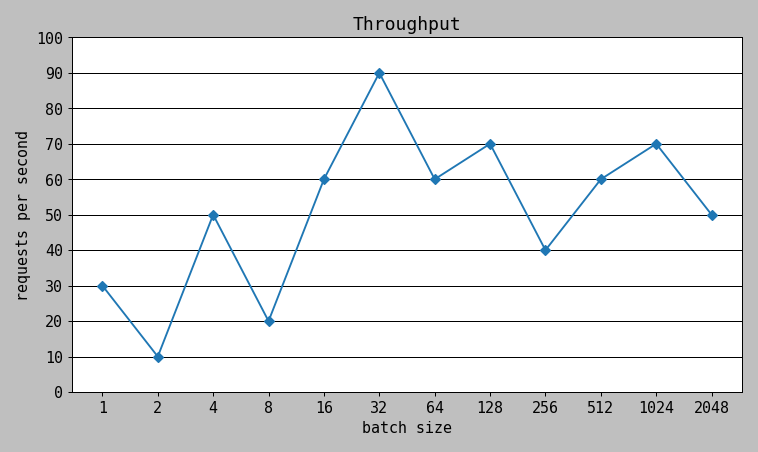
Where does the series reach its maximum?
32
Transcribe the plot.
Title: Throughput
x-axis: batch size, ticks 1 2 4 8 16 32 64 128 256 512 1024 2048
y-axis: requests per second, ticks 0 10 20 30 40 50 60 70 80 90 100
Values:
30 10 50 20 60 90 60 70 40 60 70 50
